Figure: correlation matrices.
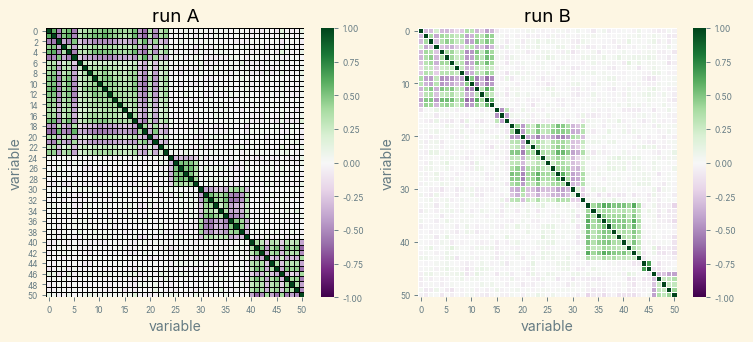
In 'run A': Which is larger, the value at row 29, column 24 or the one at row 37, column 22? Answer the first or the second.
the second
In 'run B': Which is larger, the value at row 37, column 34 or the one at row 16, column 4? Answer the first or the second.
the first
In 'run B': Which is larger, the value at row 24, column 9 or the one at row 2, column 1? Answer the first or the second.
the second
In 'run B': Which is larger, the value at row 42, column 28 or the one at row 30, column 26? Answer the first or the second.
the first
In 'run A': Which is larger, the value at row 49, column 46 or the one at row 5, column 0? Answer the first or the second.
the first
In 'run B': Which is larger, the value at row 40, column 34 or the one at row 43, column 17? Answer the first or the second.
the first
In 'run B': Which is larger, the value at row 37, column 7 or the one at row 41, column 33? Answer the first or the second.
the second
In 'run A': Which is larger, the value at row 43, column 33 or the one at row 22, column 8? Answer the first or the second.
the second
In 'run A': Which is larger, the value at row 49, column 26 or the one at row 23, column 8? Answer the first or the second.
the second
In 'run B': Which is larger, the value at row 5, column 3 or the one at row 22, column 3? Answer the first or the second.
the second
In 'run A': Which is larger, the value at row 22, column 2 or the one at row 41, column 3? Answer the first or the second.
the second
